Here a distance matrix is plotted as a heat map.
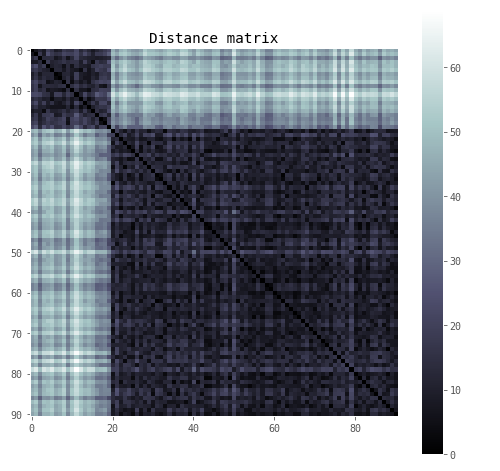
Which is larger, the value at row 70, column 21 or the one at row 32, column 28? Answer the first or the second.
the first
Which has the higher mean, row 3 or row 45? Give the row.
3
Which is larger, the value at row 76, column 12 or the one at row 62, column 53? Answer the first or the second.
the first
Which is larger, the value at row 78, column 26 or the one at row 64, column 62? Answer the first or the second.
the second
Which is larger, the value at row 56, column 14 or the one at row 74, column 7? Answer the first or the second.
the first
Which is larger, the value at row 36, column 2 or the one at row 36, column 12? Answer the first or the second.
the second
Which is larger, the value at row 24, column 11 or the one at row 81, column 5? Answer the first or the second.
the first
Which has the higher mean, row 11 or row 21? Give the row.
11
